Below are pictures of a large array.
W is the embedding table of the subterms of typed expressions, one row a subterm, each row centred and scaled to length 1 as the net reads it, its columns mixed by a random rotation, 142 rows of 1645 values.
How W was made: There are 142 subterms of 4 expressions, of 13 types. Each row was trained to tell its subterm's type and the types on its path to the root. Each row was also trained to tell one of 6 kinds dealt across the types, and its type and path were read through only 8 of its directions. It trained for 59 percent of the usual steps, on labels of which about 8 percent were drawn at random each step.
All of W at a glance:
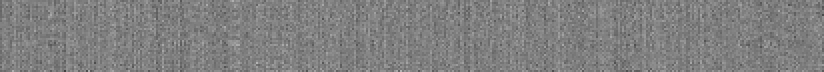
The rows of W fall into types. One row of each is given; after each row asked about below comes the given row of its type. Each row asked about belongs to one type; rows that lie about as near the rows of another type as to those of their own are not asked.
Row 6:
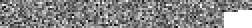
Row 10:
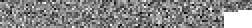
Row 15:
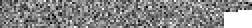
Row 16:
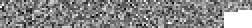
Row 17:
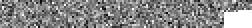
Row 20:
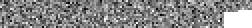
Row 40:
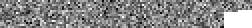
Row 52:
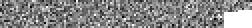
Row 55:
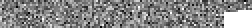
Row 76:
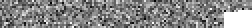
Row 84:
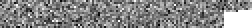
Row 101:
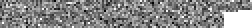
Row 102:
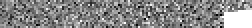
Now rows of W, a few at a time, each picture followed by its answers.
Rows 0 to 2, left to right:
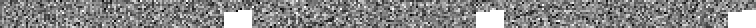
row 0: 101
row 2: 40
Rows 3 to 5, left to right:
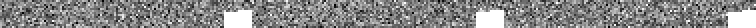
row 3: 40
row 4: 76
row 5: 55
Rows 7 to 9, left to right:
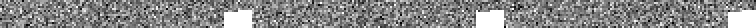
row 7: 40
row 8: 10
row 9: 17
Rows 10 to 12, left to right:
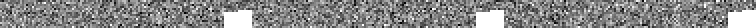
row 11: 55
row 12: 84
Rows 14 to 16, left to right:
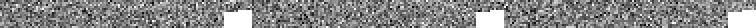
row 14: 84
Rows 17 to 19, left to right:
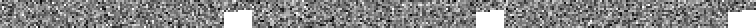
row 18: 15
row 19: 15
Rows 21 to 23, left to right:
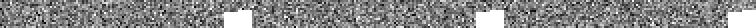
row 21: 6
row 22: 20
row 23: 16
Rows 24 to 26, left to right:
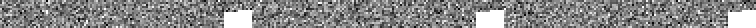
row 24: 6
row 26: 10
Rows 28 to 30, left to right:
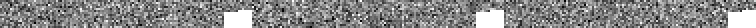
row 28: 84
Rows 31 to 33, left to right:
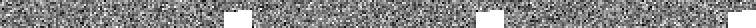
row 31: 6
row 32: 17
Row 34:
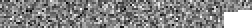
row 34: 20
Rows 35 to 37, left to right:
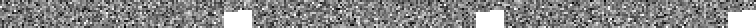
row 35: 15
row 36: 52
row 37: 52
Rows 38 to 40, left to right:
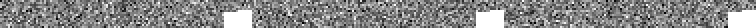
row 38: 20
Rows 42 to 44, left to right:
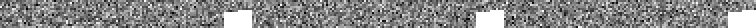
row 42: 15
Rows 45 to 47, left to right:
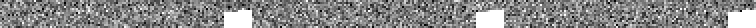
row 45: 10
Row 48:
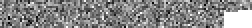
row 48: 102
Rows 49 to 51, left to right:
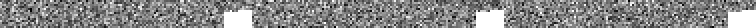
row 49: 20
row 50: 10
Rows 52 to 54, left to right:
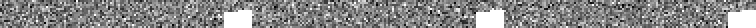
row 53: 52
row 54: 76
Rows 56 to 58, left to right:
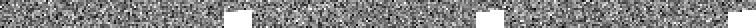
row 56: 15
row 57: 76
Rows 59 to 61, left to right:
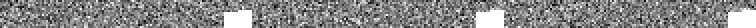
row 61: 76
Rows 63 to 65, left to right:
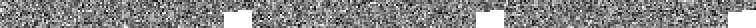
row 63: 40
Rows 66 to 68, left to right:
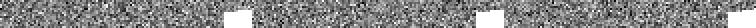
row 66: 20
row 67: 102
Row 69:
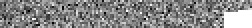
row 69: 102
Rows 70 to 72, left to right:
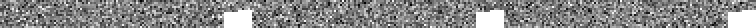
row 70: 52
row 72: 52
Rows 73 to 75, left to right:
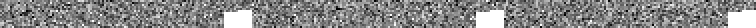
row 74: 52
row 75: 15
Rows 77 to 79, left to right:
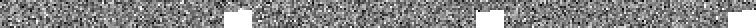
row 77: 20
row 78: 10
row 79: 6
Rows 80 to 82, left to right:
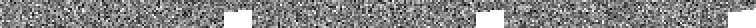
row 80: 40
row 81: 101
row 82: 10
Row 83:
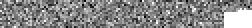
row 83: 76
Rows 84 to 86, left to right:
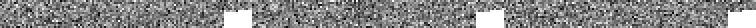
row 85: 101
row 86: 84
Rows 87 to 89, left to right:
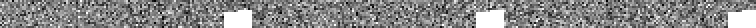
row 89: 40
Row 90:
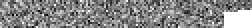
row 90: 10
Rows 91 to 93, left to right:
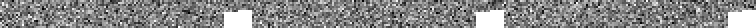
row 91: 40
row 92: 10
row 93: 76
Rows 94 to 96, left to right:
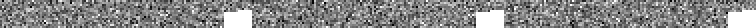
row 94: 76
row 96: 52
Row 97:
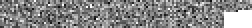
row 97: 84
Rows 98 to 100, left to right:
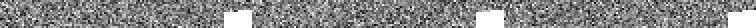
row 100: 16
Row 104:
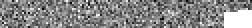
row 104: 76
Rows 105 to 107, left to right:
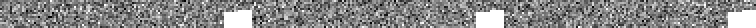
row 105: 10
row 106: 16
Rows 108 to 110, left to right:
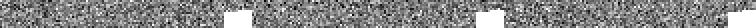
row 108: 17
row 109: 76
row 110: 20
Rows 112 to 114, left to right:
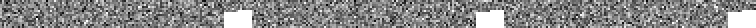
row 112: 15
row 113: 40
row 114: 6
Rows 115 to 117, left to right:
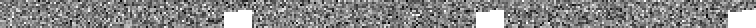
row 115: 55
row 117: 101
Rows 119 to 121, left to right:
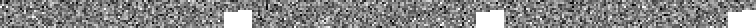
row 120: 102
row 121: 20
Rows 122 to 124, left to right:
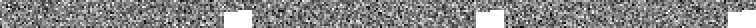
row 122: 17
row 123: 84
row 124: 84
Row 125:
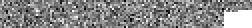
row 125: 84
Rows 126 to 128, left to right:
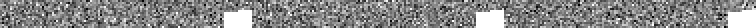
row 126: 52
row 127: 84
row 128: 52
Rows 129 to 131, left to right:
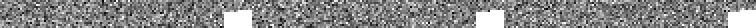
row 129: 40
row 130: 16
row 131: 76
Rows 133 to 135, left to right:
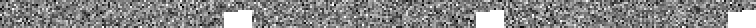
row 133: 6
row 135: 84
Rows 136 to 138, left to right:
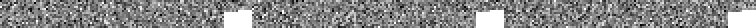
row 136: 20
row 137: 17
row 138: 20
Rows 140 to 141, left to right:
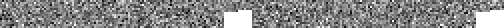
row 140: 40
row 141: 102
